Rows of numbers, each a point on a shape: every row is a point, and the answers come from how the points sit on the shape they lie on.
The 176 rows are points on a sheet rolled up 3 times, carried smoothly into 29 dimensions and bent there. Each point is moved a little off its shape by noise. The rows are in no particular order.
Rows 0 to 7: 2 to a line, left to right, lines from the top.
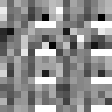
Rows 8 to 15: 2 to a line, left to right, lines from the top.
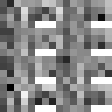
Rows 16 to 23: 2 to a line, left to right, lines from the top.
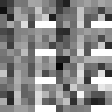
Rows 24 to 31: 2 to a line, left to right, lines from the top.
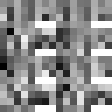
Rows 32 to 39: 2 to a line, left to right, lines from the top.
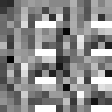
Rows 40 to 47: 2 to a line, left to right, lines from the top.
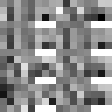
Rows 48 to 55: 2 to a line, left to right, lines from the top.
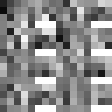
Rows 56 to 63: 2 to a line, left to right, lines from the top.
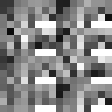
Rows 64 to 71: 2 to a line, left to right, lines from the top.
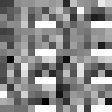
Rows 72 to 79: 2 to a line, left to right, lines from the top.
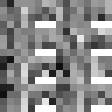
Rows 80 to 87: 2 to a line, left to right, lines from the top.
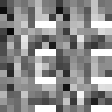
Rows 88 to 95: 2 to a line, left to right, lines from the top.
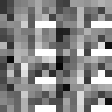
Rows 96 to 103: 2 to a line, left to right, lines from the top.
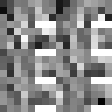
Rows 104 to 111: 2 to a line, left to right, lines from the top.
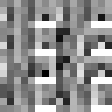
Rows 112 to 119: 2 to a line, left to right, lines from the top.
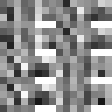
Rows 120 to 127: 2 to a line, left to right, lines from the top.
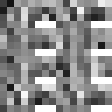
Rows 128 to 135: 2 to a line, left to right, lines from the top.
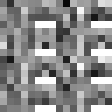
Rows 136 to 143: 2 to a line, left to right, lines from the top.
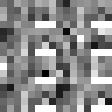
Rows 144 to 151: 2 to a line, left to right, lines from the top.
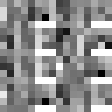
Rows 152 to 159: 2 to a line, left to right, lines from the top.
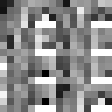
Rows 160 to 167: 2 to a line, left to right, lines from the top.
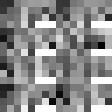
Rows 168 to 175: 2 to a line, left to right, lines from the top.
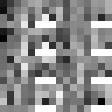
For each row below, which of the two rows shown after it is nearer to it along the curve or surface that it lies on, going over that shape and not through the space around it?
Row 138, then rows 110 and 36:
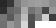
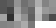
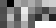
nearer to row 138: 110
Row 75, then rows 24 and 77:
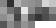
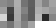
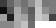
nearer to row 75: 24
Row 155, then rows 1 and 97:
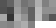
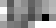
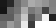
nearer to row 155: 97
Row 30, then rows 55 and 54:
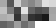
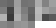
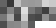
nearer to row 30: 54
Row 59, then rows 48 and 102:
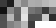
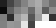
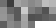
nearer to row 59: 48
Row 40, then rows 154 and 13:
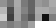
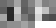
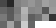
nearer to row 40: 154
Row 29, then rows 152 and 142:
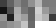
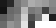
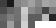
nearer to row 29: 152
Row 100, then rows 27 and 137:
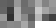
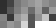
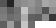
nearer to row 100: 27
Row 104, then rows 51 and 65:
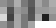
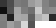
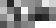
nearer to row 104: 51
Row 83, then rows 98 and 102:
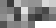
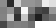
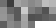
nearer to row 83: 102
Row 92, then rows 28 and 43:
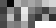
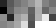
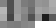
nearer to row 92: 28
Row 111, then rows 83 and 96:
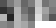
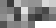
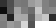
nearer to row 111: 96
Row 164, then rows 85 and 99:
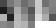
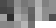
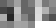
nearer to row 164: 99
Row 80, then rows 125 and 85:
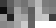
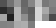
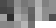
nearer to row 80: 125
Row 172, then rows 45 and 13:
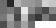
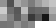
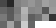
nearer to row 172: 45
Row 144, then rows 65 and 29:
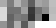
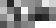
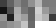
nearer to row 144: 65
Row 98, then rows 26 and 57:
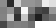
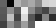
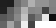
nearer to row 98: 26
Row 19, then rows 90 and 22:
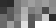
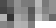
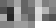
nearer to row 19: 90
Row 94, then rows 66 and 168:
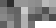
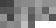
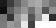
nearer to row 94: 66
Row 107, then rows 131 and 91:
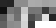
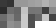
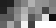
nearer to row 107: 91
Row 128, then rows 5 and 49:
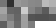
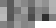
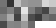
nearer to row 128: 5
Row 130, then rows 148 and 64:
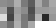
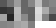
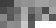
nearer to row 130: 148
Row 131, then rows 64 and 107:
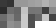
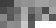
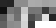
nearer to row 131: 64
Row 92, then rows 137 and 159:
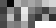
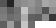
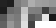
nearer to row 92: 159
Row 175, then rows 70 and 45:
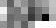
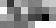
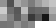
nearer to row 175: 70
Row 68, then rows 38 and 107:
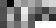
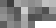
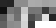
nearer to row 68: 107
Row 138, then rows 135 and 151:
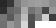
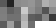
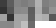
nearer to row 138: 151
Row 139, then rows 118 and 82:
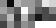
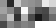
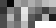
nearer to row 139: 118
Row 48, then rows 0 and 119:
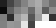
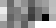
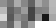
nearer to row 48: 119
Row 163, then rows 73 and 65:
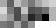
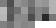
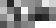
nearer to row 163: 65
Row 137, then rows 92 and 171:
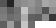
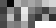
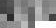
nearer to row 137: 171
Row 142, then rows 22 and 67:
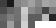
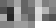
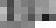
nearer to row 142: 67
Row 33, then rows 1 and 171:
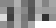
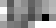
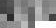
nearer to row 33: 171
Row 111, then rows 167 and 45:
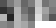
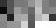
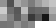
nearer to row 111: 167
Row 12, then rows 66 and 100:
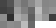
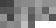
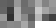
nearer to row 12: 100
